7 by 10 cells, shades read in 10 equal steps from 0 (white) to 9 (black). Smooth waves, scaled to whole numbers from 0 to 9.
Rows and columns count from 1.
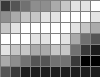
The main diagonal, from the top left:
7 3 0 1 3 5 8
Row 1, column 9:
1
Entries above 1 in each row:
7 4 3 3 9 10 10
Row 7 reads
6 7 8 8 8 8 8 8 8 8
